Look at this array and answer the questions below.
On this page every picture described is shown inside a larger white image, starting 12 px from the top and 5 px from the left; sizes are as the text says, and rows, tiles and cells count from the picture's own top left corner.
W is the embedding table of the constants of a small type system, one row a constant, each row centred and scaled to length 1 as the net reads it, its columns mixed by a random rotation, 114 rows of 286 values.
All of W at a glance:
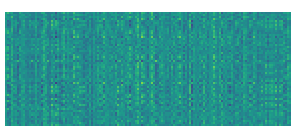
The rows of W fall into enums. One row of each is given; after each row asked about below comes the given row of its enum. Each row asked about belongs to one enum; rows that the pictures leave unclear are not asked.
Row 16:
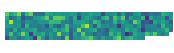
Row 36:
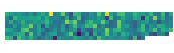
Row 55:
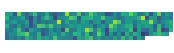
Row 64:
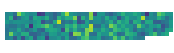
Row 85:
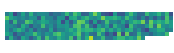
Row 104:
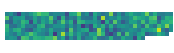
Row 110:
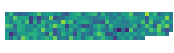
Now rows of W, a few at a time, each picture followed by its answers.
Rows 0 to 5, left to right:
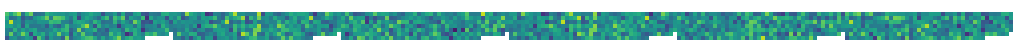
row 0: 16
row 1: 64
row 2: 110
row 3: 64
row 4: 85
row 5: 16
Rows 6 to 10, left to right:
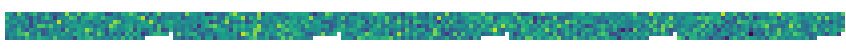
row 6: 55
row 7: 64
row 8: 104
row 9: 110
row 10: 36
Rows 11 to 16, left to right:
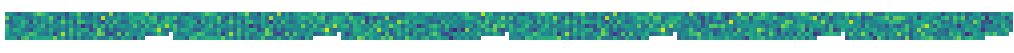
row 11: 104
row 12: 104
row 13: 110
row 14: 104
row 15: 55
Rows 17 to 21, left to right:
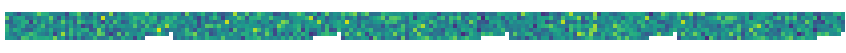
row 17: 104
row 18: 55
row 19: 16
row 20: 64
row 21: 16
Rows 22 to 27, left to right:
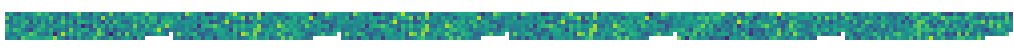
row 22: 104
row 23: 64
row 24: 64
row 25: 64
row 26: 36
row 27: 85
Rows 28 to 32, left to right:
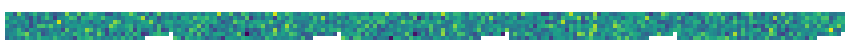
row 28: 55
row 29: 36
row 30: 36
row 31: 64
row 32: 104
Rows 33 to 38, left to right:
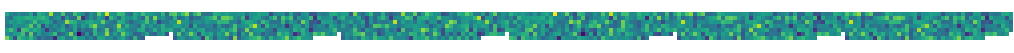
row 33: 36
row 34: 16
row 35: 55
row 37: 16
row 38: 16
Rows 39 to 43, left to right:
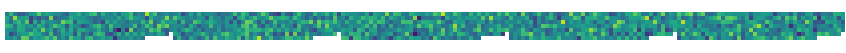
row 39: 110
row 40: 85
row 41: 36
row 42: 55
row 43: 16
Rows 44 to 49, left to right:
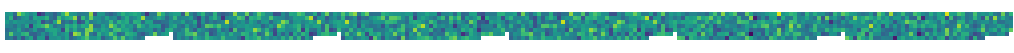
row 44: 64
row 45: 55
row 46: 16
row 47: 55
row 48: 36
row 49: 36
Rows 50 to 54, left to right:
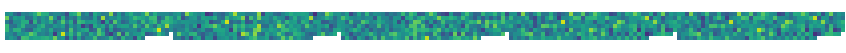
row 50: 104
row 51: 64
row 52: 85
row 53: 55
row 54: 55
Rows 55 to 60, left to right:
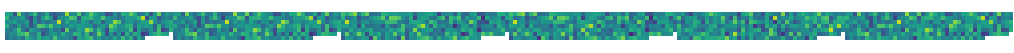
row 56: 55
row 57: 16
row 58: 16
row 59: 104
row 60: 55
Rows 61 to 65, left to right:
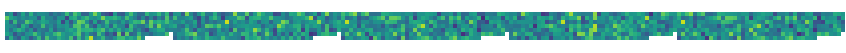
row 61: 85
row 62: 55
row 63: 16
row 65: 16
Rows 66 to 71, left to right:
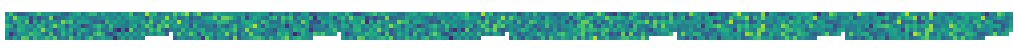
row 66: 110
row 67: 16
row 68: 110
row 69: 85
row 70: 64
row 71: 64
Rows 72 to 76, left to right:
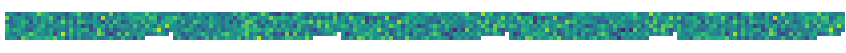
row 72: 104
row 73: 85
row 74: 110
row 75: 110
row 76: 104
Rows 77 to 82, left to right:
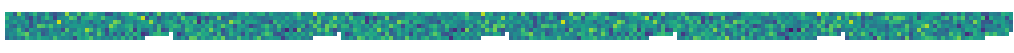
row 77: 55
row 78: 110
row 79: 110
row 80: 55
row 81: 110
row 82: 16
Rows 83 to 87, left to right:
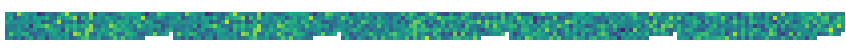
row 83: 64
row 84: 64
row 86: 110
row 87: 104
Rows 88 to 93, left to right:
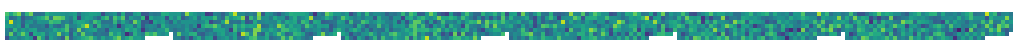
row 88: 16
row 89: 64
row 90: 85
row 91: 55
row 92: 110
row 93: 110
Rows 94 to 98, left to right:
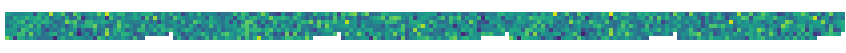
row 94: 36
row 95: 85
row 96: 16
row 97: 36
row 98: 55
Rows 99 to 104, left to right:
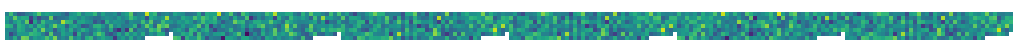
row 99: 110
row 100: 36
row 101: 104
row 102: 104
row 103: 36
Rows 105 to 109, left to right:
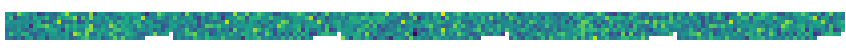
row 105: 64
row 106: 55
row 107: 36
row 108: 85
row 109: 55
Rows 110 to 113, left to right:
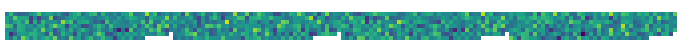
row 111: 55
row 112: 110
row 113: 36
